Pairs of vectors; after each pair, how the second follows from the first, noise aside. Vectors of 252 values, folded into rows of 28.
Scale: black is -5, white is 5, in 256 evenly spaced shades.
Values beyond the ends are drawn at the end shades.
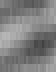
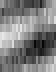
scaled up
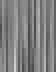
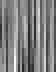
scaled up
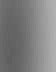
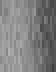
negated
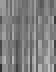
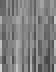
negated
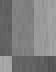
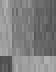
negated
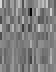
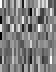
scaled up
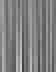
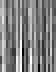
scaled up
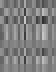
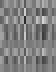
negated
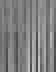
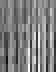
scaled up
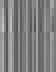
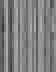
negated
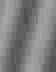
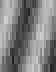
scaled up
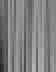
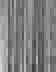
negated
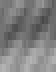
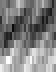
scaled up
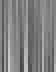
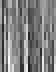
scaled up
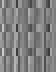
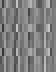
negated
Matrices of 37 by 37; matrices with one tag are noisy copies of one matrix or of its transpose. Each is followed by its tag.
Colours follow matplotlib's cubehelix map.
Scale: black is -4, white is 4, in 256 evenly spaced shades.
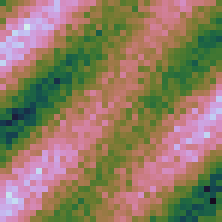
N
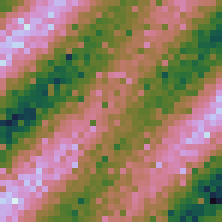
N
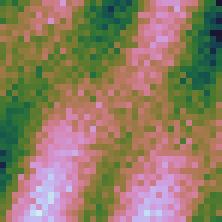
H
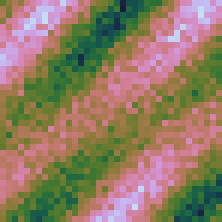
N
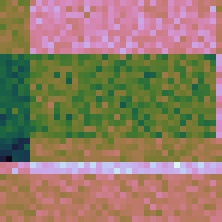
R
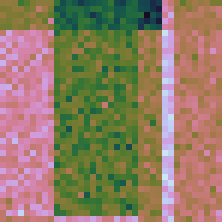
R
